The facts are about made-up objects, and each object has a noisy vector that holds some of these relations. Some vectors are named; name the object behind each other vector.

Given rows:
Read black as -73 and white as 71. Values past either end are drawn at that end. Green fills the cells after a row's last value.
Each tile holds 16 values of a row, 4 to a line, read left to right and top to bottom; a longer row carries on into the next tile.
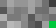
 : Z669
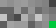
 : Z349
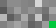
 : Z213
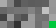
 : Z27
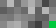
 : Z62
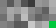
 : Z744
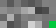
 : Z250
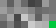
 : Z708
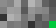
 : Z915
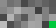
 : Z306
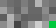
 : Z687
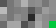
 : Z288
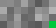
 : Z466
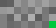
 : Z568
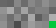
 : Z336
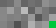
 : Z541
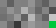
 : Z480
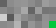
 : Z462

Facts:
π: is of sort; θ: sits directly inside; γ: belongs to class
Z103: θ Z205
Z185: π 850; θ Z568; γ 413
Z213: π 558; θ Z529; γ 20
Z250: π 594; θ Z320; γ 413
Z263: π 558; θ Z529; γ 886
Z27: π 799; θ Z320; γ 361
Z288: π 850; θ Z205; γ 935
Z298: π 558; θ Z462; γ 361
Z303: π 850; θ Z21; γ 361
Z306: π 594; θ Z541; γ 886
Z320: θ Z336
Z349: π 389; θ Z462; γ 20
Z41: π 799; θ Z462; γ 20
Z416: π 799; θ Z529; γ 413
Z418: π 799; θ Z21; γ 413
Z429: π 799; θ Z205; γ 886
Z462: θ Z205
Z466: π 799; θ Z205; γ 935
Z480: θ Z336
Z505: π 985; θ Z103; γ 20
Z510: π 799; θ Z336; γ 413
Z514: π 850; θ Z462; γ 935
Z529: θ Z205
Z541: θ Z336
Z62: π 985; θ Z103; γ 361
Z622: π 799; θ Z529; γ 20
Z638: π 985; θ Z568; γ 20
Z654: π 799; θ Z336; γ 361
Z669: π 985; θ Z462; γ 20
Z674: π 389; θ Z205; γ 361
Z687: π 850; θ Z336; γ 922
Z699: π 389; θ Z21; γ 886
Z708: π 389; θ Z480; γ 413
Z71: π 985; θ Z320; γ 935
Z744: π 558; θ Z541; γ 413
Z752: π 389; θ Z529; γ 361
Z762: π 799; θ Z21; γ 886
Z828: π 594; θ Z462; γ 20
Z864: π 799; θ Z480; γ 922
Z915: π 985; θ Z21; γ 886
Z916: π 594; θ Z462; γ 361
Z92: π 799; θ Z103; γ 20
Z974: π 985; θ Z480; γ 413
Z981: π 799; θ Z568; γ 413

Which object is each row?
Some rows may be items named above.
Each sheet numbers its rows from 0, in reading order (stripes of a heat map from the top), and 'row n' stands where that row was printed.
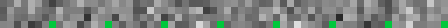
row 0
Z638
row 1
Z288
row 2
Z762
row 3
Z250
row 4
Z466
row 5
Z916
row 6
Z915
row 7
Z263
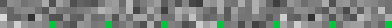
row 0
Z828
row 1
Z654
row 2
Z699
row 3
Z744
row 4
Z638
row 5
Z828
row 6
Z674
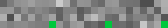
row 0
Z205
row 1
Z429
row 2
Z510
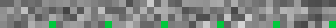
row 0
Z541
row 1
Z674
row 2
Z298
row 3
Z185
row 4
Z752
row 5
Z71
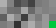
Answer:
Z864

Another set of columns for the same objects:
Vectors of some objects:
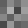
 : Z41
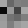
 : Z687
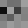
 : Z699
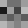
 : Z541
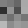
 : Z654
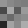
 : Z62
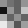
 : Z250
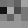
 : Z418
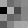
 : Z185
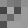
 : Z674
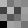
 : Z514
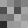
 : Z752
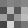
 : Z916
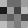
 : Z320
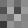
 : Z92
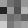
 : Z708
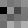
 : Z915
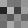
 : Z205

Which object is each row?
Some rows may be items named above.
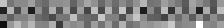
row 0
Z288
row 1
Z974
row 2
Z622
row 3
Z263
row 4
Z298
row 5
Z71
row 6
Z510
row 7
Z744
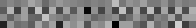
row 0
Z349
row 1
Z263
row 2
Z62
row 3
Z638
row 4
Z514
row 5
Z462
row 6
Z828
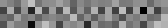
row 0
Z429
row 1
Z288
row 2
Z416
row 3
Z349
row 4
Z462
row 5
Z303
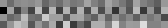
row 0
Z303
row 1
Z213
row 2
Z828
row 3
Z466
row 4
Z27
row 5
Z864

